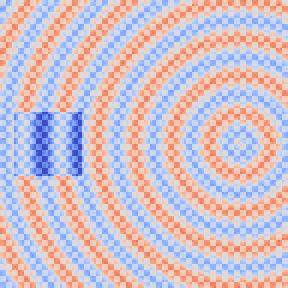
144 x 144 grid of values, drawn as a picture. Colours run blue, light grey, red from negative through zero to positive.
No overall slope runs across the table. The middle left is the ninth with the lowest average. An odd patch, lower than its surroundings, sits in the middle left. Concentric rings centre on the middle right.
